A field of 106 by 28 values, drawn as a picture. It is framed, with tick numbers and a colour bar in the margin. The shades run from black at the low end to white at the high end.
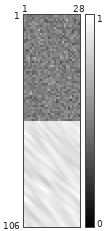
It is made of 2 by 1 panels. Panel 1,1: middling, fine-grained. Panel 2,1: very high, slanting down to the right, faint in contrast.
